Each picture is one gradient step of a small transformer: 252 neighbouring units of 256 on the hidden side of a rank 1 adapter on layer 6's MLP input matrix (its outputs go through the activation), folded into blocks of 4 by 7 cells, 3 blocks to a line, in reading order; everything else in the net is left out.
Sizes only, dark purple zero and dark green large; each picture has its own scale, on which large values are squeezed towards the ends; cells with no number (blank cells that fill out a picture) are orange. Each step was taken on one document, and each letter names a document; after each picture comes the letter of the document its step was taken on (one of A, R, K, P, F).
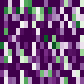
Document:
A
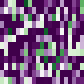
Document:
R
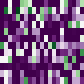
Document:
A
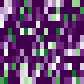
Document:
R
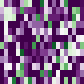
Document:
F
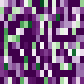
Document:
F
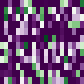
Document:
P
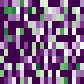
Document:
F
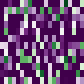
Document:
P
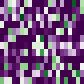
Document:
R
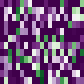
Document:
A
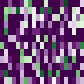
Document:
P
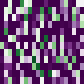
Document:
A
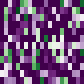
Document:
A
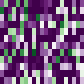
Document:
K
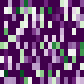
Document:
P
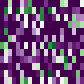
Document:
P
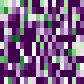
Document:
F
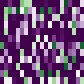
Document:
P
